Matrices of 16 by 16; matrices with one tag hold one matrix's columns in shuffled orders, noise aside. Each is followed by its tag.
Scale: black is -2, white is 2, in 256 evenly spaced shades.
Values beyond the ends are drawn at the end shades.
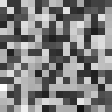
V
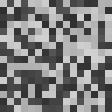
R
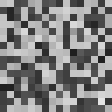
R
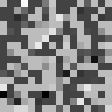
V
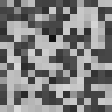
V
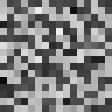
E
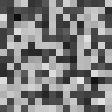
V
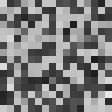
R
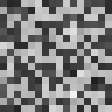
E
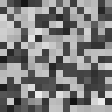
R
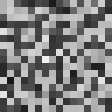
E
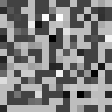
V
